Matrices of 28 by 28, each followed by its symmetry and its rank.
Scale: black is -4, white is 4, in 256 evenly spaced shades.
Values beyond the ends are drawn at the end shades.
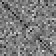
symmetric, full rank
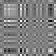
symmetric, rank one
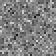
symmetric, full rank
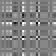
symmetric, rank one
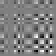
symmetric, rank one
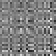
antisymmetric, rank two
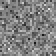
symmetric, full rank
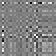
symmetric, rank two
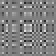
symmetric, rank one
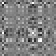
symmetric, rank two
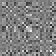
symmetric, rank three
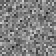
symmetric, full rank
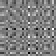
antisymmetric, rank two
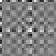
symmetric, rank two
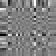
antisymmetric, rank two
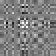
symmetric, rank two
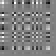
symmetric, rank one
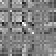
symmetric, rank three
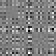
antisymmetric, rank two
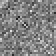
symmetric, full rank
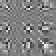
symmetric, rank three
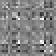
symmetric, rank three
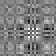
symmetric, rank two
